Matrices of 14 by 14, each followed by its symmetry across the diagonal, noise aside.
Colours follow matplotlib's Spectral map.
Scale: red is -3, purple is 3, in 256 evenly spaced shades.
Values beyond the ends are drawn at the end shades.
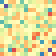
symmetric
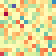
antisymmetric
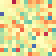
antisymmetric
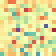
neither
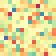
antisymmetric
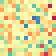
neither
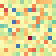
neither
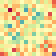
symmetric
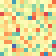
antisymmetric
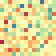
antisymmetric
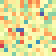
neither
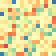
symmetric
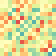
symmetric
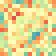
symmetric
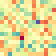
antisymmetric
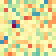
neither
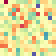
neither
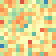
symmetric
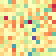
neither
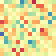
antisymmetric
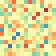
antisymmetric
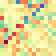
antisymmetric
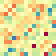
symmetric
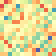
symmetric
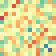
symmetric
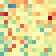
neither
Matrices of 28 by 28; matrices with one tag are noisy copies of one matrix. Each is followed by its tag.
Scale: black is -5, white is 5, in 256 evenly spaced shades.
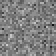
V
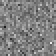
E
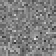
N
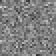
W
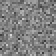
V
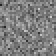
E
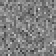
E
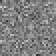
W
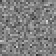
W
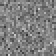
E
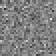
W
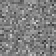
V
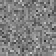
N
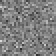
W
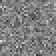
W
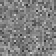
N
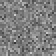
N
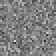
N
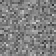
V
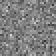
V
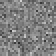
N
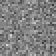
V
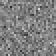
E
